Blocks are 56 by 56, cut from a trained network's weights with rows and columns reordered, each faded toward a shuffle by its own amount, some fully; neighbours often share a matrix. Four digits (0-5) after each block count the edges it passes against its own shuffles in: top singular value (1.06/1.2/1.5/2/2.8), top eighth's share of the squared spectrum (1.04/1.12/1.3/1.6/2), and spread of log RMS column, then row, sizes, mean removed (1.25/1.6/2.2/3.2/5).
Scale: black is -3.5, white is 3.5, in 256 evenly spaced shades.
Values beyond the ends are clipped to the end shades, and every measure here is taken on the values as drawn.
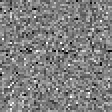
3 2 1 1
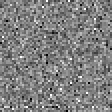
2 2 0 0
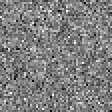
0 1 0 0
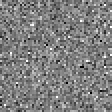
1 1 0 0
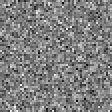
2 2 0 0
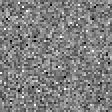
0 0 0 0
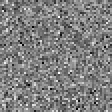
1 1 0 0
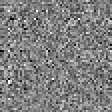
3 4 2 2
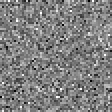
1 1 0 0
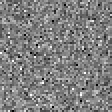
0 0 0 0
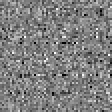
3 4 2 2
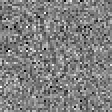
2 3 1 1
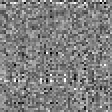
3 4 2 2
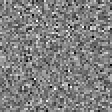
2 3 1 1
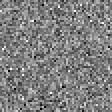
0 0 0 0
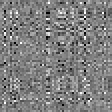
4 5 3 3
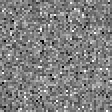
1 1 0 0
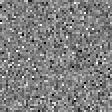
2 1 0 0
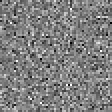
3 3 2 1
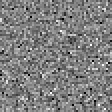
1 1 0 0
